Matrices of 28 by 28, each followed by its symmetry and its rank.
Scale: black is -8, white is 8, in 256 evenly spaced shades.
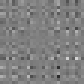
antisymmetric, rank two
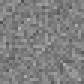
symmetric, full rank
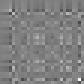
symmetric, rank three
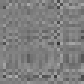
neither, rank three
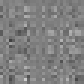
neither, rank three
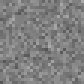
antisymmetric, full rank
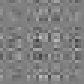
antisymmetric, rank two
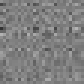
neither, rank three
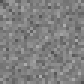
symmetric, full rank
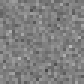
antisymmetric, full rank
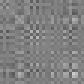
symmetric, rank three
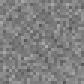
symmetric, full rank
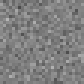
antisymmetric, full rank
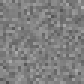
antisymmetric, full rank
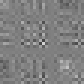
symmetric, rank three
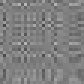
antisymmetric, rank two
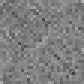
symmetric, full rank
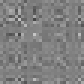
symmetric, rank three
